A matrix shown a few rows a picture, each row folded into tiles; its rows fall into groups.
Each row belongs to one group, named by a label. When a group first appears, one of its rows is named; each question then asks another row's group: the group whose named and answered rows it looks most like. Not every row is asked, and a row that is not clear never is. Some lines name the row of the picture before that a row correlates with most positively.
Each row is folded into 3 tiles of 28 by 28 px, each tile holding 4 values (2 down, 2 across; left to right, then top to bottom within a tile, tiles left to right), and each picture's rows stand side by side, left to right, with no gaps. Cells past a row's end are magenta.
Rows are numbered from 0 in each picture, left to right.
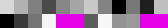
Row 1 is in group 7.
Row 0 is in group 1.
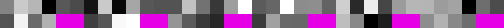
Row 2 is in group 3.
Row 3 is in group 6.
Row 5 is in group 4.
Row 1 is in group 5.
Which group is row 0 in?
4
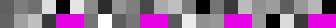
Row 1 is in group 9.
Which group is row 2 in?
7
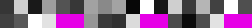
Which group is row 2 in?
1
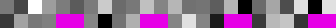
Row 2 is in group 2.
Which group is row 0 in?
6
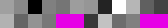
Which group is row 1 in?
6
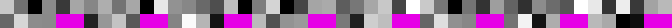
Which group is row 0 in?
7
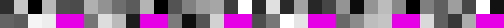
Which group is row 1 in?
2
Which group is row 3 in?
5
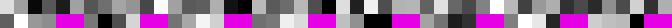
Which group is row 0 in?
7
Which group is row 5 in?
3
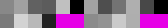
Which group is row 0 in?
2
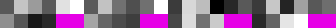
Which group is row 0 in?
3
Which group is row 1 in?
3
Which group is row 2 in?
4
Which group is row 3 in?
5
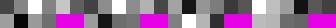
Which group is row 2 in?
9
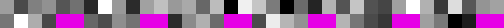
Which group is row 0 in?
9
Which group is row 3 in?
7
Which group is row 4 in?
3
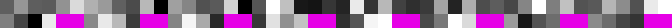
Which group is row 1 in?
2
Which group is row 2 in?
2
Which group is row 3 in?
4
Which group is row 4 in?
5
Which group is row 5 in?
5
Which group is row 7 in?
3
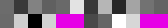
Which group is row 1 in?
5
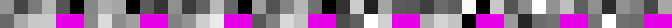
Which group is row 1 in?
4
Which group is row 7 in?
9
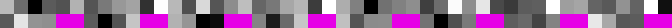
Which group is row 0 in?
7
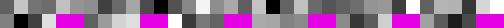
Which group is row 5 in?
3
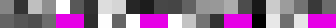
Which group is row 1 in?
4
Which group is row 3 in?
4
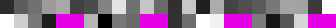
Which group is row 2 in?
5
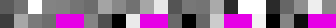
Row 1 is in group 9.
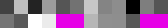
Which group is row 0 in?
5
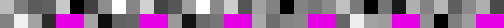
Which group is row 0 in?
2
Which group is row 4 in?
7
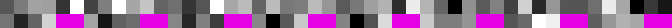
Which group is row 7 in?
4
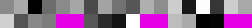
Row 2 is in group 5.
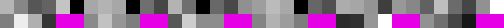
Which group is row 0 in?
2
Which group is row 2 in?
7
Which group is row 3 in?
4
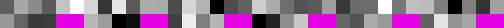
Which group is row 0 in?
3
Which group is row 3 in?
1
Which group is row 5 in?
7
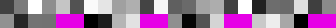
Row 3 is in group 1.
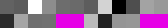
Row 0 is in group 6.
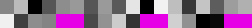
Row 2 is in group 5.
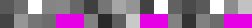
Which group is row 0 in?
6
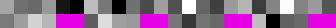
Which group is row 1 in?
7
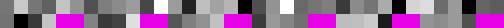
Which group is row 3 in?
6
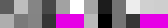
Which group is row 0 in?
3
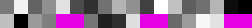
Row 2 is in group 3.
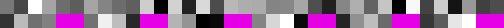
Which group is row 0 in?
6
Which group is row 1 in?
2
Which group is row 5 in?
5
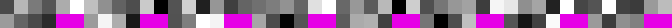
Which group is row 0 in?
3
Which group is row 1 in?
2
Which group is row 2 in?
5
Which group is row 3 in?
3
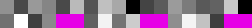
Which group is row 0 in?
9
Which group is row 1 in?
4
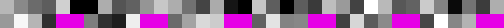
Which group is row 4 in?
6
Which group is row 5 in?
7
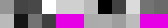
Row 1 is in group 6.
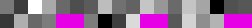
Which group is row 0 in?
6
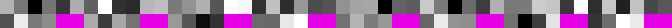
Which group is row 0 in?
7
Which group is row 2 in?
3
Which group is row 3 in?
5
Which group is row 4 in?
4
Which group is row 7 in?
5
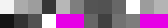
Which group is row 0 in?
1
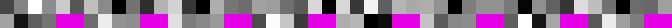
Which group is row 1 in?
7
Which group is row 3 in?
2
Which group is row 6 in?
9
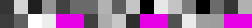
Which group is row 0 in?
5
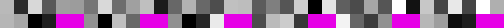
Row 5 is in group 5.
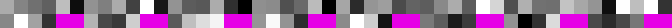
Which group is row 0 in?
2
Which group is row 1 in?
1
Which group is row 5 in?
3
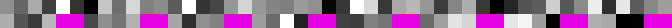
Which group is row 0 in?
1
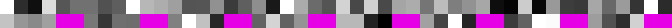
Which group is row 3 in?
6
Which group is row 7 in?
1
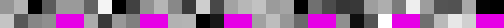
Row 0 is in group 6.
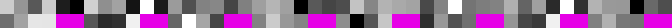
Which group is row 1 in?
1
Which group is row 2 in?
9
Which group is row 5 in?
6
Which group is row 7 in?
4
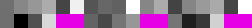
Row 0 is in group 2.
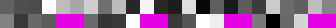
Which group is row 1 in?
1
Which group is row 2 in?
5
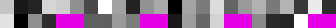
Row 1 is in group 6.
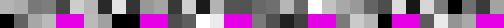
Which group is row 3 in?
3
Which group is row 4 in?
2
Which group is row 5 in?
7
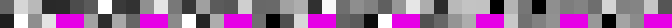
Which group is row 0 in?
4
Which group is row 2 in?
9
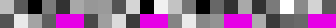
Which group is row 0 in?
7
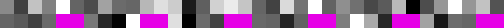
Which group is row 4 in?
2
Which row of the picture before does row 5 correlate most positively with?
3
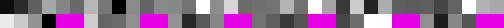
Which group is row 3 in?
3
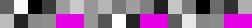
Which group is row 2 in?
7
